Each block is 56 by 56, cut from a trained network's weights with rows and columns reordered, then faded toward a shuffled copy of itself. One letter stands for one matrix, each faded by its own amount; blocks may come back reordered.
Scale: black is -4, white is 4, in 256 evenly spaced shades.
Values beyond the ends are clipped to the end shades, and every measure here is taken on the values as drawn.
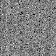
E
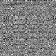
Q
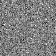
E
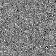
E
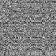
Q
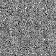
E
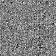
E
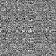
Q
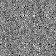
E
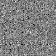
E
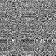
Q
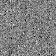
E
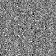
E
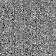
E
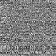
Q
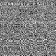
Q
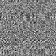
Q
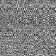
Q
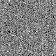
E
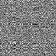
Q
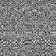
Q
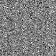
E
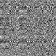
Q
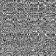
Q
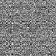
Q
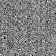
E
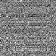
Q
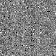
E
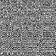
Q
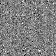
E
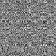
Q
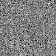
E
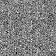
E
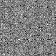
E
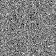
E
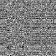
Q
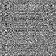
Q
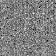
E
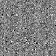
E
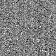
E
